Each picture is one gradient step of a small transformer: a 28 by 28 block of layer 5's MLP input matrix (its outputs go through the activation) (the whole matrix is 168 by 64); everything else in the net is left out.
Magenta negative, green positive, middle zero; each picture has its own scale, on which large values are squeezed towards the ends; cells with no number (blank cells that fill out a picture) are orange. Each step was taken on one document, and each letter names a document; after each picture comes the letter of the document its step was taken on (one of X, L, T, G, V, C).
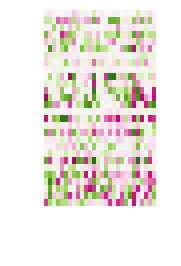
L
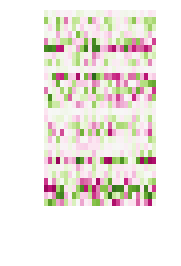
L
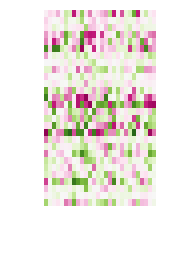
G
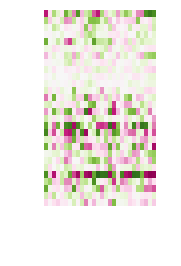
G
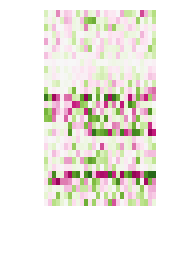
G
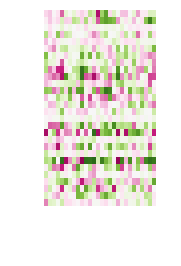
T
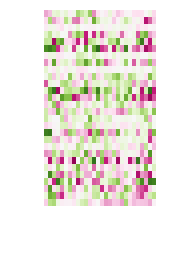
L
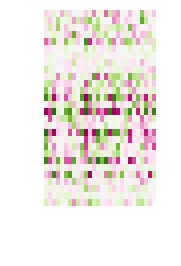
G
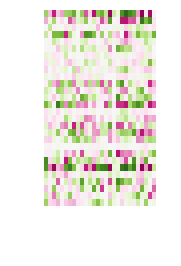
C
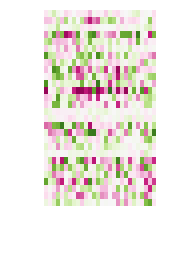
T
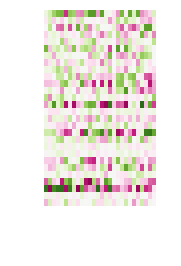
C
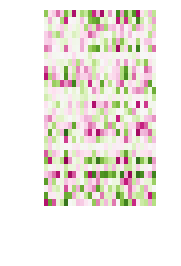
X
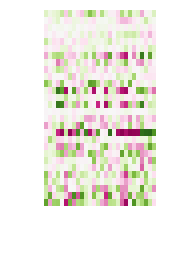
C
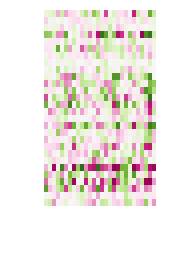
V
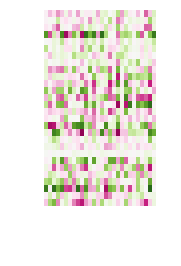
T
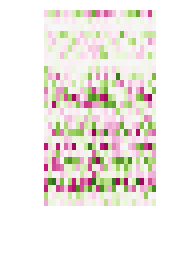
V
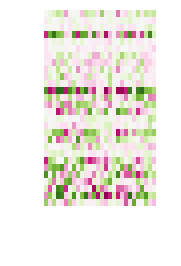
C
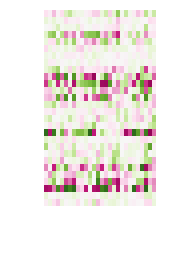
V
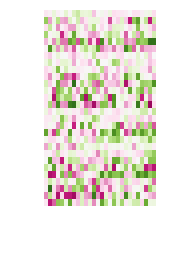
L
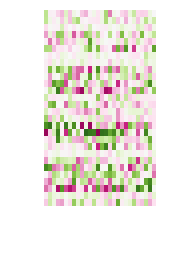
T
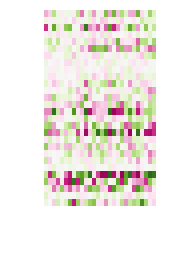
G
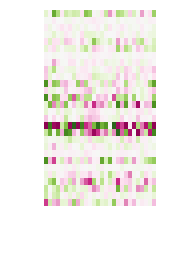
X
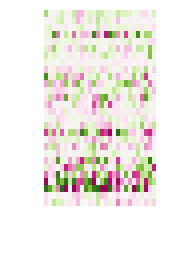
V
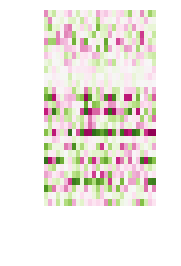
G
